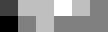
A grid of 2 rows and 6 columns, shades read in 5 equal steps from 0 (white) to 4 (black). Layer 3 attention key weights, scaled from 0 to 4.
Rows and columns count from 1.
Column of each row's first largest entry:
1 1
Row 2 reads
4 2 1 2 2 2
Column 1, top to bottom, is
3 4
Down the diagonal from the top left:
3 2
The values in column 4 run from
0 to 2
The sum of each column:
7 3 2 2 3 4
